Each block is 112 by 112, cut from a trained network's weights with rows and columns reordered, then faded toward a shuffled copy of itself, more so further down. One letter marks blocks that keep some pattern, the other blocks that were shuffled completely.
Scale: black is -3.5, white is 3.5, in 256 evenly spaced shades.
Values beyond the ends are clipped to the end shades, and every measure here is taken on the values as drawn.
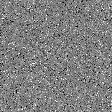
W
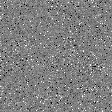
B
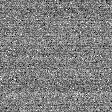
B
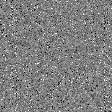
B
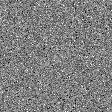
W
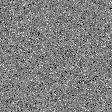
W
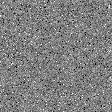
W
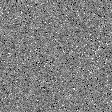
W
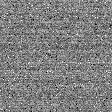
B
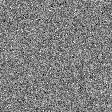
W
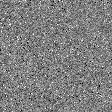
W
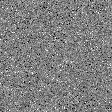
W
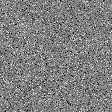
W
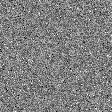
W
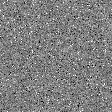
W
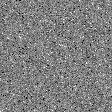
W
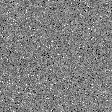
W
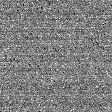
B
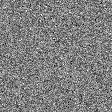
W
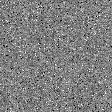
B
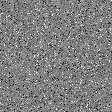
W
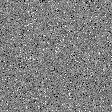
W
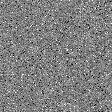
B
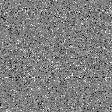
B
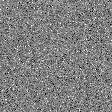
W
